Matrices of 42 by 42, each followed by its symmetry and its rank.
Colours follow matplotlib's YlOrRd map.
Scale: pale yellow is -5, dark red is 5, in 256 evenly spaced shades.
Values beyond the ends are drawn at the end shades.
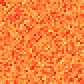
symmetric, full rank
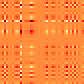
symmetric, rank one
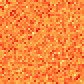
symmetric, full rank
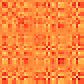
symmetric, rank three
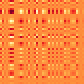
symmetric, rank one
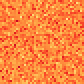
antisymmetric, full rank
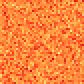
antisymmetric, full rank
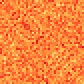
symmetric, full rank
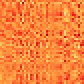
neither, rank five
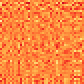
neither, rank five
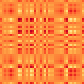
symmetric, rank one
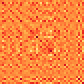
symmetric, rank three
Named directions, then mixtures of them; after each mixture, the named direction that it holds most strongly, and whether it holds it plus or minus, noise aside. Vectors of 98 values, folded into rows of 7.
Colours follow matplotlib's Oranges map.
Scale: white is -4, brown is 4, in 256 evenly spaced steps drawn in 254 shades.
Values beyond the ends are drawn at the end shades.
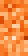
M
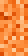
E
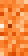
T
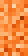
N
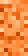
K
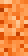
K, plus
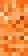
N, plus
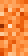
T, minus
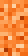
N, plus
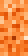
M, minus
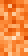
M, plus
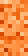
K, plus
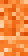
K, minus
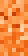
M, minus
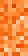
N, minus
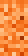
N, plus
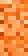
K, plus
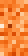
T, plus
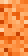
K, plus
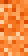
K, minus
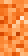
N, minus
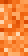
K, minus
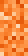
E, minus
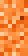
N, plus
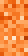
E, plus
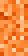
E, plus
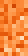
N, minus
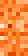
T, plus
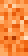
M, minus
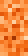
M, minus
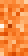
T, plus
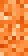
E, minus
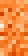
T, plus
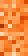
T, minus
